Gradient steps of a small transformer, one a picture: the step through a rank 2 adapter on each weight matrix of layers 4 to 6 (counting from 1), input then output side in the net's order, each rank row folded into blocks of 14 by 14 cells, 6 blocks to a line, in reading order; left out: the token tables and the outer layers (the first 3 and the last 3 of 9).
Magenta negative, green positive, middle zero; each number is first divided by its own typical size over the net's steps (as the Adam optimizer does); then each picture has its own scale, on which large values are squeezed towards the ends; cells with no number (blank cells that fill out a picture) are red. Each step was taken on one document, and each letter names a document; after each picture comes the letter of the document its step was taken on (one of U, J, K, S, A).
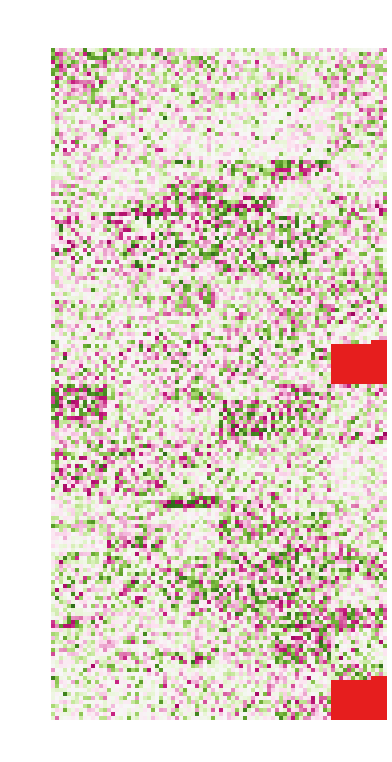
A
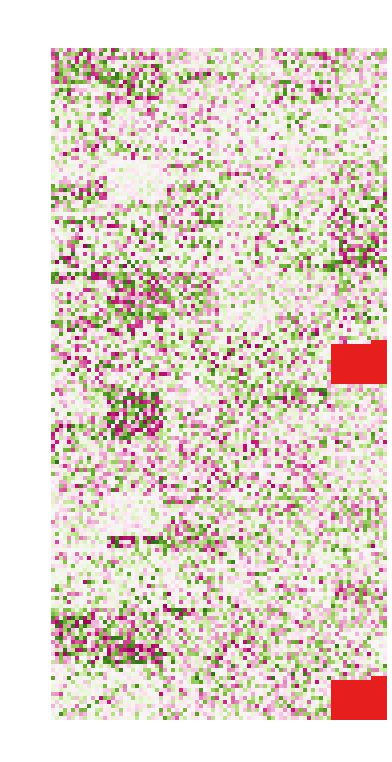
A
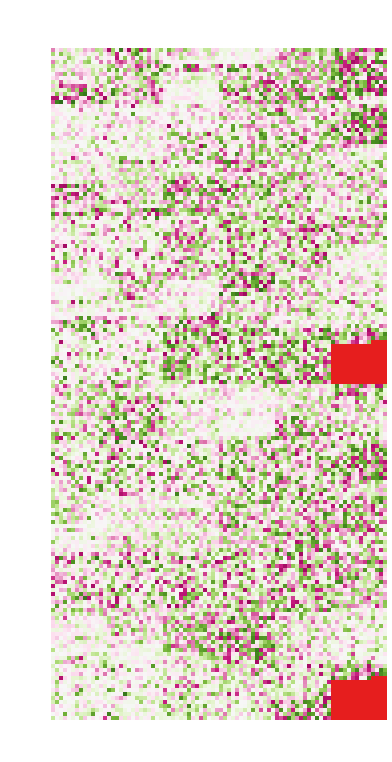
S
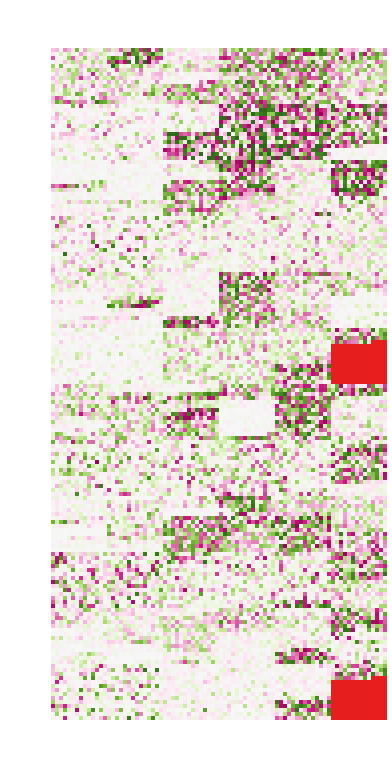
S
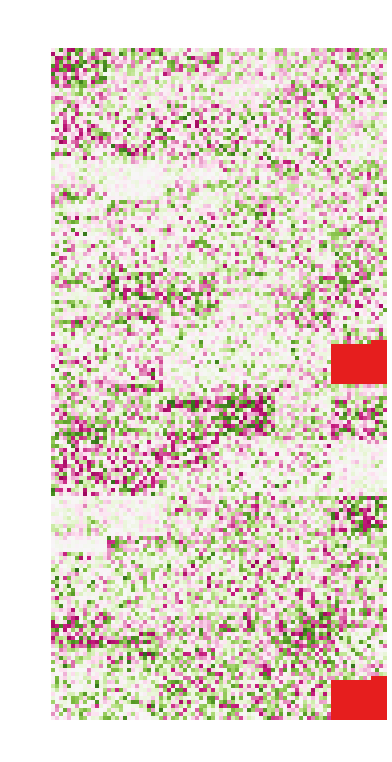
A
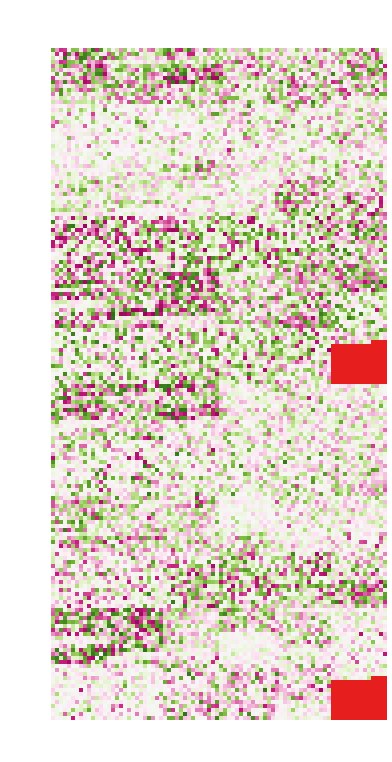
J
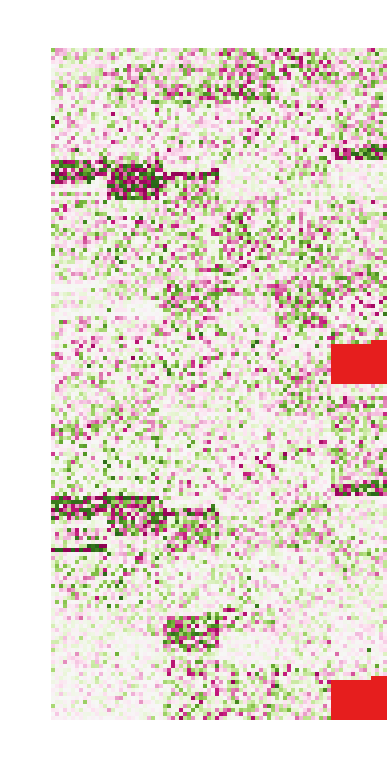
J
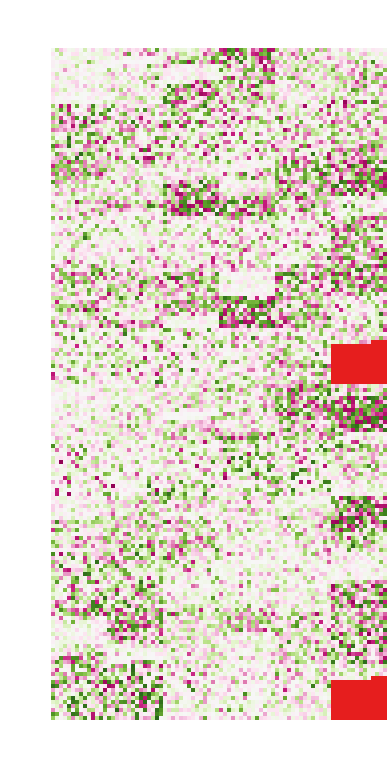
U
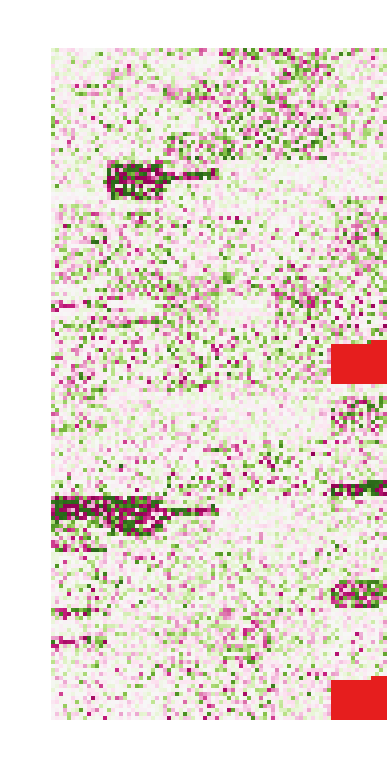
J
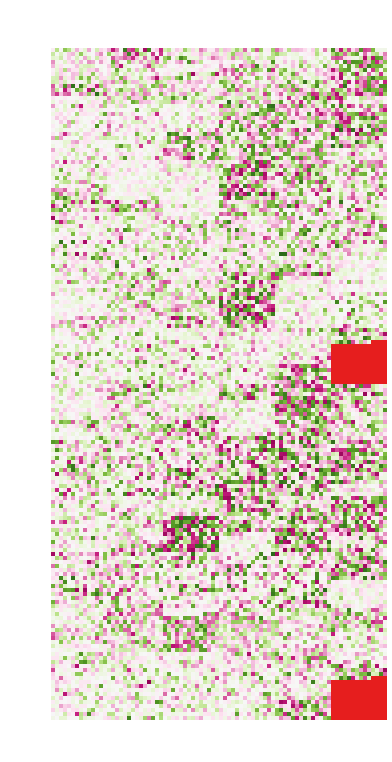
S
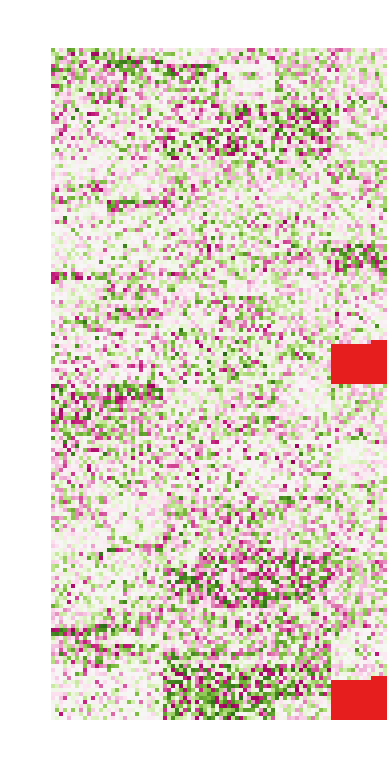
A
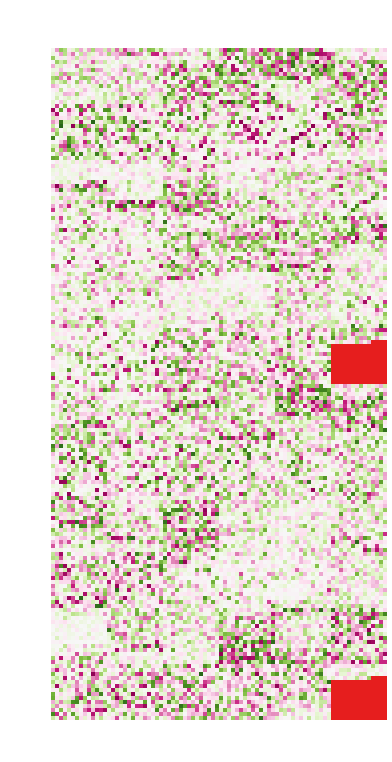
U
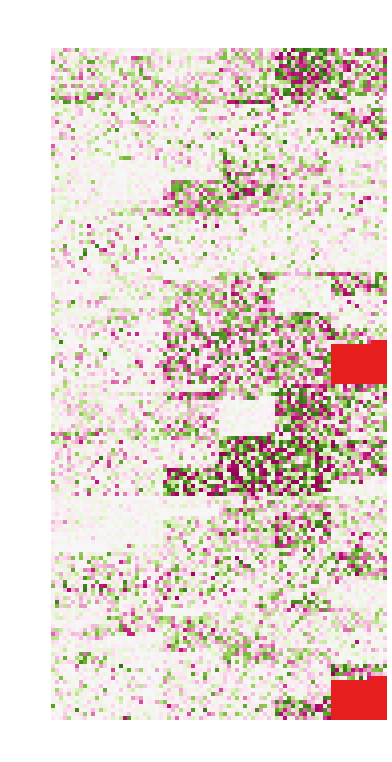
S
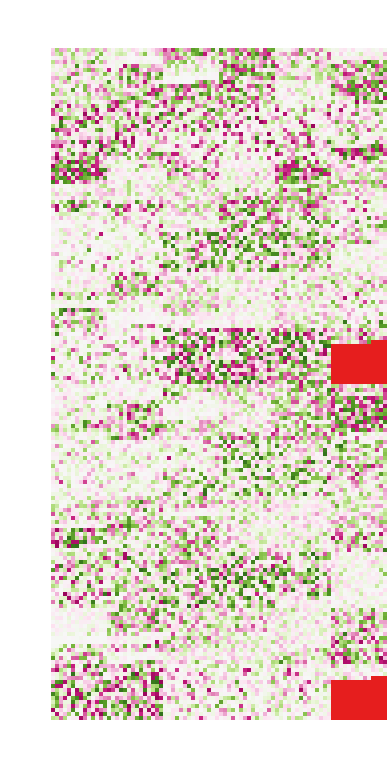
U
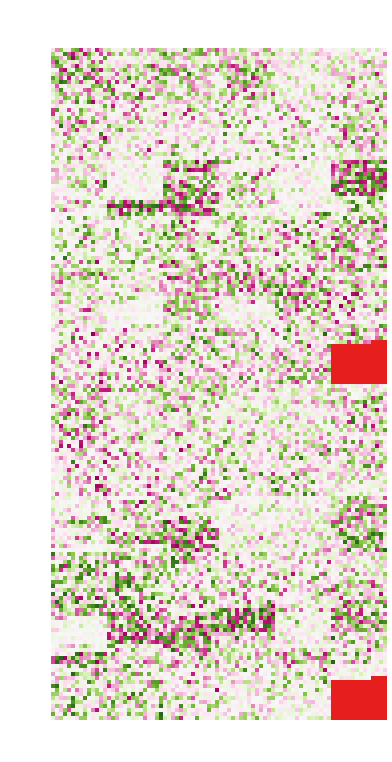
U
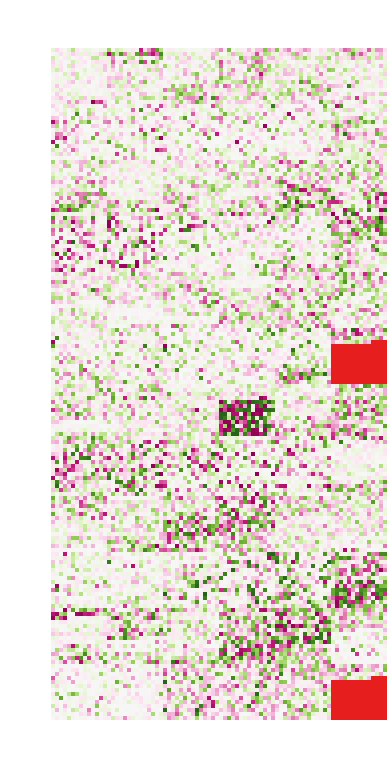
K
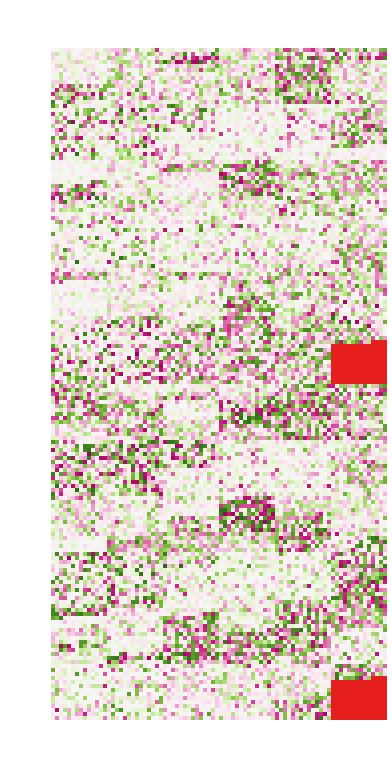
A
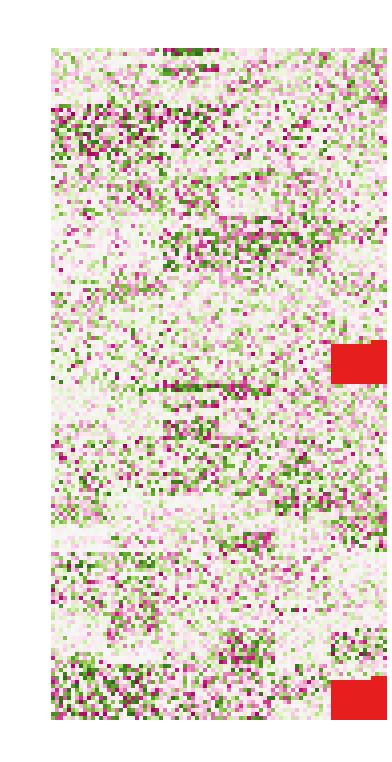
U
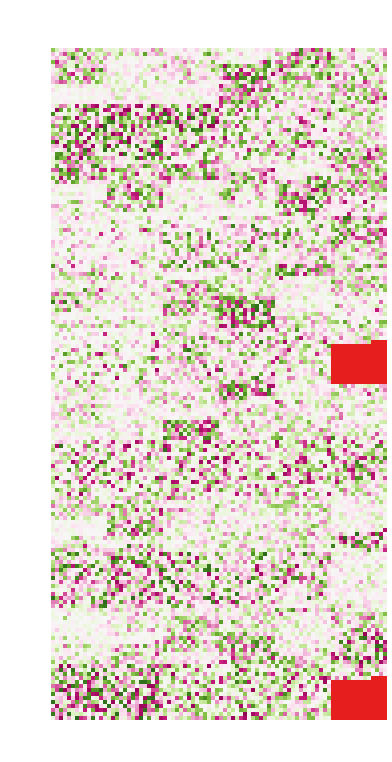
U
